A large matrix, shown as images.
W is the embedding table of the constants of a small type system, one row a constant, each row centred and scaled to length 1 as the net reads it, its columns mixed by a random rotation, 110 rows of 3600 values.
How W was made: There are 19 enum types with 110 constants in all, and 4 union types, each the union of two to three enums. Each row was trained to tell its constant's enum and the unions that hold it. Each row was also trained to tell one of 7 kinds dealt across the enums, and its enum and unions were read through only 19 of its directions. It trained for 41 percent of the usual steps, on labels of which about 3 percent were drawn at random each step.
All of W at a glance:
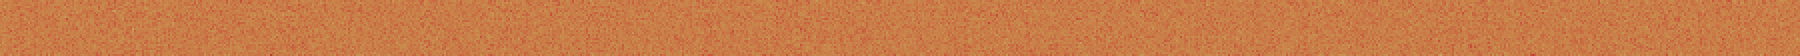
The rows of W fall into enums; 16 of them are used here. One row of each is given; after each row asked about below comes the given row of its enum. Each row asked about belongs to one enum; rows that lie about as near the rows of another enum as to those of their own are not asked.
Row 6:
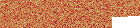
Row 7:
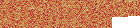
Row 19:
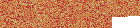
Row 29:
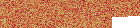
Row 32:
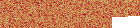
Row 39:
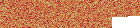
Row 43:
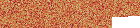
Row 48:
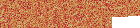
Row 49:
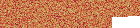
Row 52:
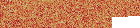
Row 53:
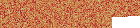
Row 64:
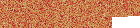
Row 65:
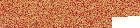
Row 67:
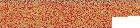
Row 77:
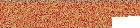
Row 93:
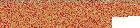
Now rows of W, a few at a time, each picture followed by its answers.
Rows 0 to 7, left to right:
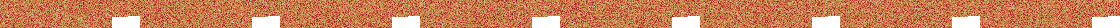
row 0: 52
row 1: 6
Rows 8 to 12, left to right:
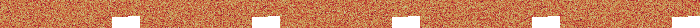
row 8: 43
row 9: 65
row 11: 67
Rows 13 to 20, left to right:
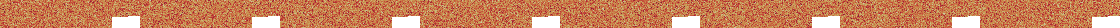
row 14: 43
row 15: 77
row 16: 52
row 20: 67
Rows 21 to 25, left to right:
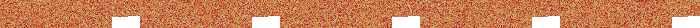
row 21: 52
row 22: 93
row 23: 67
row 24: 32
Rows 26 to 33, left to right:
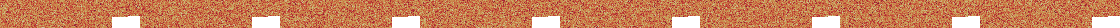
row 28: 7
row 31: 32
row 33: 52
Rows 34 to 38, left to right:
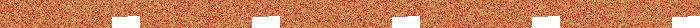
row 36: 6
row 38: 53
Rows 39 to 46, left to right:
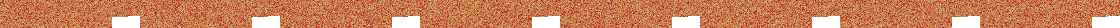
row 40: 48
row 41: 65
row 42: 65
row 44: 53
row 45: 49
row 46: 32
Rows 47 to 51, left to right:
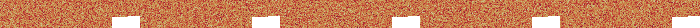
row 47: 77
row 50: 32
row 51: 77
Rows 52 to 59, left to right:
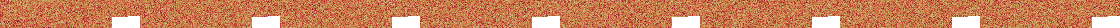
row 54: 48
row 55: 67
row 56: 67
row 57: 19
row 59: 49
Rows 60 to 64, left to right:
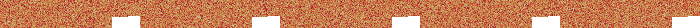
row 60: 39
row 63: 6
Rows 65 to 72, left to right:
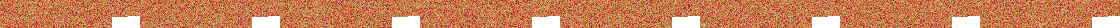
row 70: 49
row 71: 6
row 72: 32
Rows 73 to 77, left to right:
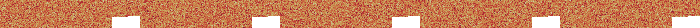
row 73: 39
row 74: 65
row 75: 65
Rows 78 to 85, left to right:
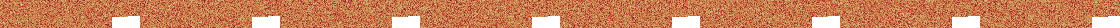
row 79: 39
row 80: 48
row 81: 64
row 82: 64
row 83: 53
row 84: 53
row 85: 7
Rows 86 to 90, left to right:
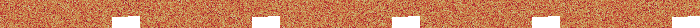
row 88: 6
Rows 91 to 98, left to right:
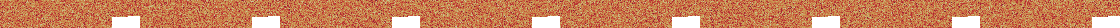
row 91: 49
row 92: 43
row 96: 64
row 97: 67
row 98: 43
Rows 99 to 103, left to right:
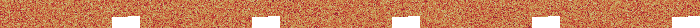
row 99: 53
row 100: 43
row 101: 48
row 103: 65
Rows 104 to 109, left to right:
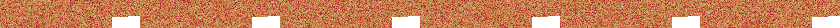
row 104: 52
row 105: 6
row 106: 39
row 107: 48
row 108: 48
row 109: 53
